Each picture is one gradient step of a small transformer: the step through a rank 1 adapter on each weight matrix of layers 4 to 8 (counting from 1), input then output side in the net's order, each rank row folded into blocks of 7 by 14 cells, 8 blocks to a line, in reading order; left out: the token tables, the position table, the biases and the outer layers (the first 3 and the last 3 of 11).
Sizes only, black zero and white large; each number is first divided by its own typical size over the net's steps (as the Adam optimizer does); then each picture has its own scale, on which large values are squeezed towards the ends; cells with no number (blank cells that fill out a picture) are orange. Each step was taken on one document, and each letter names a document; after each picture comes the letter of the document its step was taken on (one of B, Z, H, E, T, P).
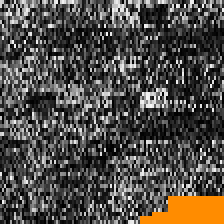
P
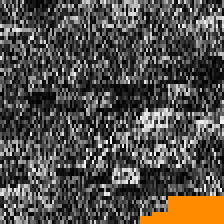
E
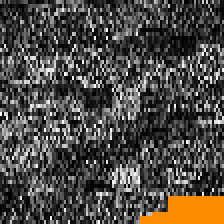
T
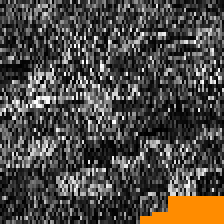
T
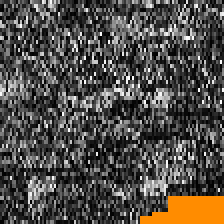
P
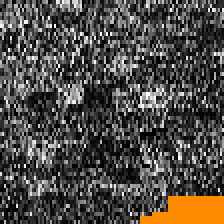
P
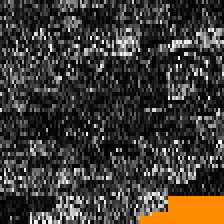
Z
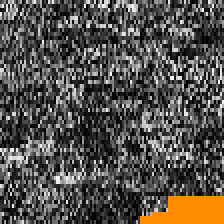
E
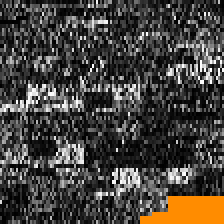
T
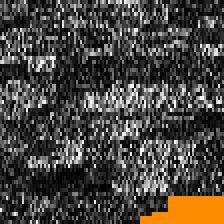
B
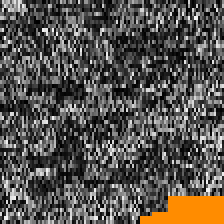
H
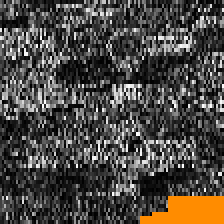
B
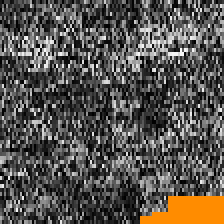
E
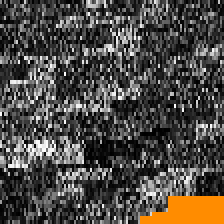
T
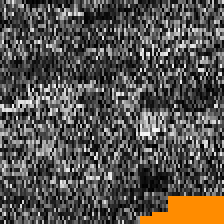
E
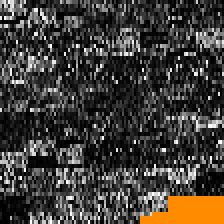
Z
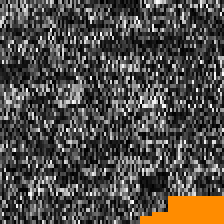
P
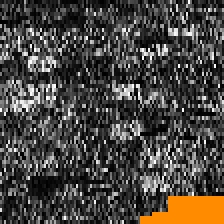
B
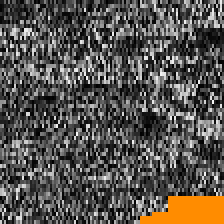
E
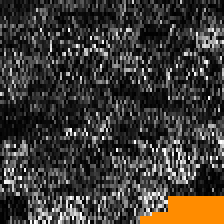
Z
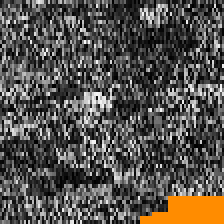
H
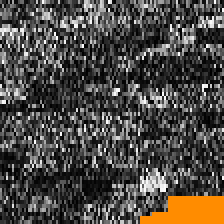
B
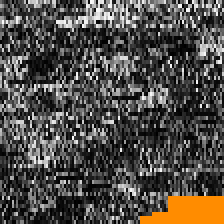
P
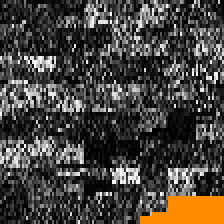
T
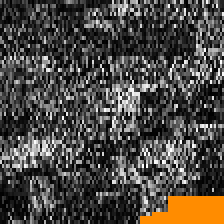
T
